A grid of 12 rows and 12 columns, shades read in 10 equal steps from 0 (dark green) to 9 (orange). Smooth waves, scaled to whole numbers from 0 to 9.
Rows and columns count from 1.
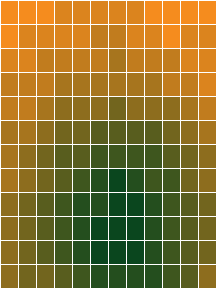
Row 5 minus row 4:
0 0 -1 -1 -1 -1 -2 -1 -1 -2 -1 -1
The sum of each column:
78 71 63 53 48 41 37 41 46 54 63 73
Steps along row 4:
same same down same same same same same up same up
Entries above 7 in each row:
12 10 4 1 0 0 0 0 0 0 0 0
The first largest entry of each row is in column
1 1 1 12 1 1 1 1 1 1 1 1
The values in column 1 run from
5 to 9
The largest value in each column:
9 9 9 8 8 8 8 8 9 9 9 9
